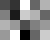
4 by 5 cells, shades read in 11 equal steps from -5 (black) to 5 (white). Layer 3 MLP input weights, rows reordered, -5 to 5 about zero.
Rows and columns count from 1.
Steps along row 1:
down up down up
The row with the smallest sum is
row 2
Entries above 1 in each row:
2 2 1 2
